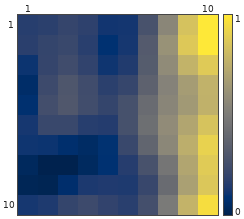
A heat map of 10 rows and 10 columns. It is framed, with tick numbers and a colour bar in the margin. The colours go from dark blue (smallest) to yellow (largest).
The top right is the ninth with the highest average. There is an overall slope up to the right. There are no lone odd cells. The bottom left is the ninth with the lowest average. The top left is the smoothest part.
